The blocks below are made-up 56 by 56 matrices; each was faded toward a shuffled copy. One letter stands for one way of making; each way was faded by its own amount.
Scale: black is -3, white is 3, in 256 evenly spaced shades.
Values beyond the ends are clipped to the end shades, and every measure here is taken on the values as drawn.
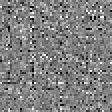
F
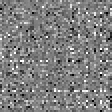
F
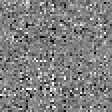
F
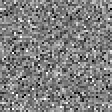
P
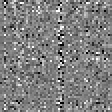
F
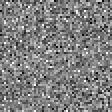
P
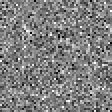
P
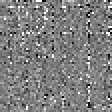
F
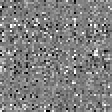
F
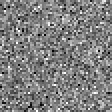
P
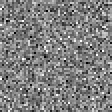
P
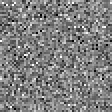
P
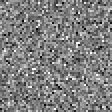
P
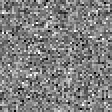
P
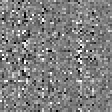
F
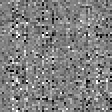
F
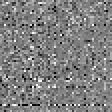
F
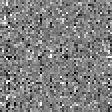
F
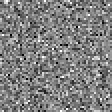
P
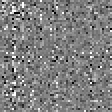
F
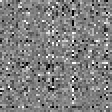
F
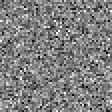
P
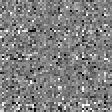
F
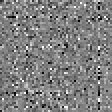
F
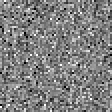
P
